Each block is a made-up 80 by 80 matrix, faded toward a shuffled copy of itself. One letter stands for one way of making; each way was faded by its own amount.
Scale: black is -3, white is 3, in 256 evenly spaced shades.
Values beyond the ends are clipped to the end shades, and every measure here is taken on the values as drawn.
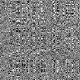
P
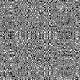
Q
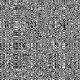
Q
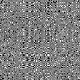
Q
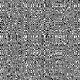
Q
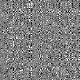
P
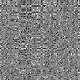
Q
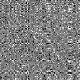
Q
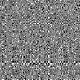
Q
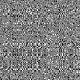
Q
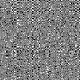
Q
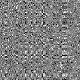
Q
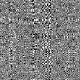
P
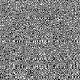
Q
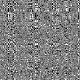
P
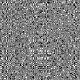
Q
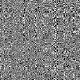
P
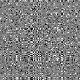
Q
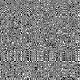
Q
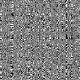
P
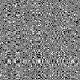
Q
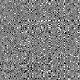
Q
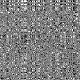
Q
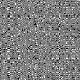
Q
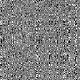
P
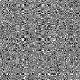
Q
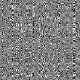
P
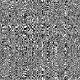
P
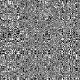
P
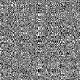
P
